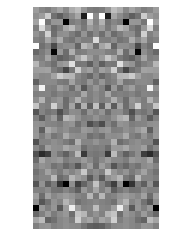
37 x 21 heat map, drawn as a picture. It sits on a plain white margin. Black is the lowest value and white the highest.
Mirror symmetry: left to right. Histogram: heavy tails on both sides. Grain: fine. Slope: none.
